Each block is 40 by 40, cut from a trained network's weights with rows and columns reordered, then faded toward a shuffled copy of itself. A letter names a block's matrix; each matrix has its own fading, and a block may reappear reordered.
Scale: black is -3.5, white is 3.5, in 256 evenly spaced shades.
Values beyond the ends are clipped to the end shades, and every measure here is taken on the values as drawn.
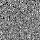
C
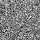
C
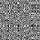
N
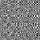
N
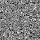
C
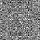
N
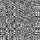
N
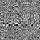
N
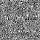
C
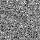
C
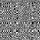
N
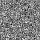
C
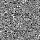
C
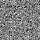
C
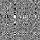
N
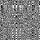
N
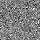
C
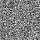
C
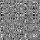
N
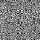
N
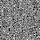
C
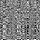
N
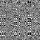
N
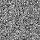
C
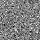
C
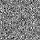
N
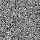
C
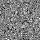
C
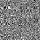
N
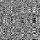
N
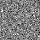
C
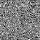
C
